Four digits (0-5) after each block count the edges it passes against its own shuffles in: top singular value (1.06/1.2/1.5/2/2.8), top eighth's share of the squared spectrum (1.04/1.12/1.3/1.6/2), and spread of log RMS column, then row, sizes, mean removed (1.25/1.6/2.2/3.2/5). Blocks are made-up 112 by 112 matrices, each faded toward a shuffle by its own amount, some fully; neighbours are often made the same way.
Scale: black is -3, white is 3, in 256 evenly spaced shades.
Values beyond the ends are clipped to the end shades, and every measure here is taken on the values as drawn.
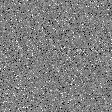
0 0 0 0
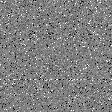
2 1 0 1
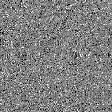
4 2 1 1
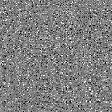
4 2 1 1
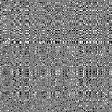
5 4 3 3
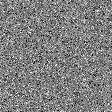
0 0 0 0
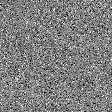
0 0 0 0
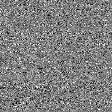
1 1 0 3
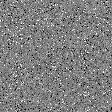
0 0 1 0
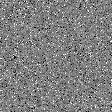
0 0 0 0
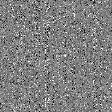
1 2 3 0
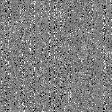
2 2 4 0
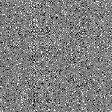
4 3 2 1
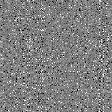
4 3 2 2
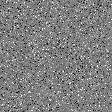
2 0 0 0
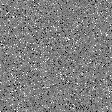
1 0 0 0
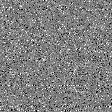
2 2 0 2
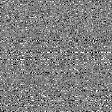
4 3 1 4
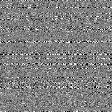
4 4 1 4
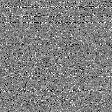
3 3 0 3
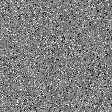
1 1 0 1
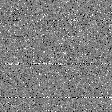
3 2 0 2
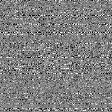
4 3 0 4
